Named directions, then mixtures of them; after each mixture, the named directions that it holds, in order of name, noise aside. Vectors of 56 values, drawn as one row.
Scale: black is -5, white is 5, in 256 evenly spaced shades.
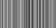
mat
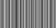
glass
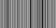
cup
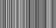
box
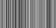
box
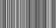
box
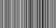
cup, mat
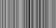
box, mat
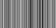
cup, mat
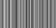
glass, mat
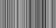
box, cup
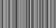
glass, mat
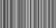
glass, mat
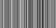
cup, mat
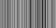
box, cup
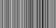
cup, mat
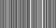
cup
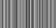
glass, mat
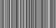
box, glass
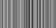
mat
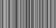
glass, mat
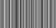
glass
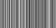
box, glass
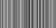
mat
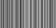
glass, mat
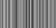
glass, mat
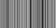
cup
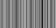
cup, glass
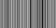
cup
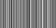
box, cup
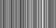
cup, mat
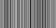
cup, glass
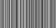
box, glass
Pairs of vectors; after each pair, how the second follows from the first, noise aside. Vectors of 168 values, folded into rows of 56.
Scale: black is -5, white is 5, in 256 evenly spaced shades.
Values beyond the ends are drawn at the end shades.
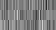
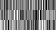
scaled up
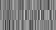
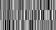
scaled up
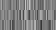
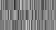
reversed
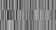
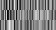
scaled up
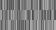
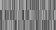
reversed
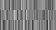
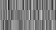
reversed
